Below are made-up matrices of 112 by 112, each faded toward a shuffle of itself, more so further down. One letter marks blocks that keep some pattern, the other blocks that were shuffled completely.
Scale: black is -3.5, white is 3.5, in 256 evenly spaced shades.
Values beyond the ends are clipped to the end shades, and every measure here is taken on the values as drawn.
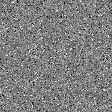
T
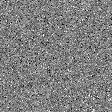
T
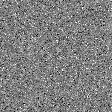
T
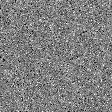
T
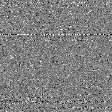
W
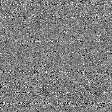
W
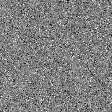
T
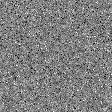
T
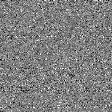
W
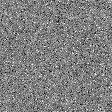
T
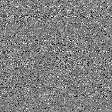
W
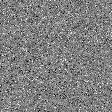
T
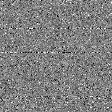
W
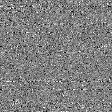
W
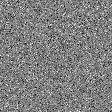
T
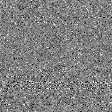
W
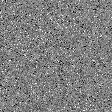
T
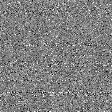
W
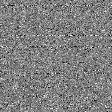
W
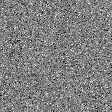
T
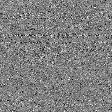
W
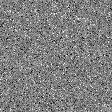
T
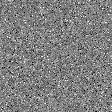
T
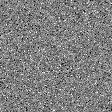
T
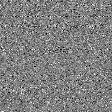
W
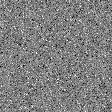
T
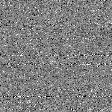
W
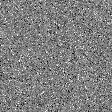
T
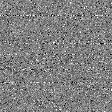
W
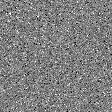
T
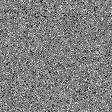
T
